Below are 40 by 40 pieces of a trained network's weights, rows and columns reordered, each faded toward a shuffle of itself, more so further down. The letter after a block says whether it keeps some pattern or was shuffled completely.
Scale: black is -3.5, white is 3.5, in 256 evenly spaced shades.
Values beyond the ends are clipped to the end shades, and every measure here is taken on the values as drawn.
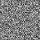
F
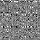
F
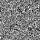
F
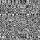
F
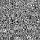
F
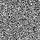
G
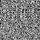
F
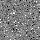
G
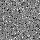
G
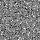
G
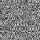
F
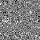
F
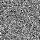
G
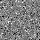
G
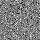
G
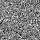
G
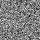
G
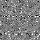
F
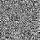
F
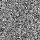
F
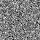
G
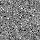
G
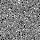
G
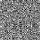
F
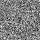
G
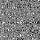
F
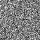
G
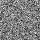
G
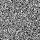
G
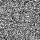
G
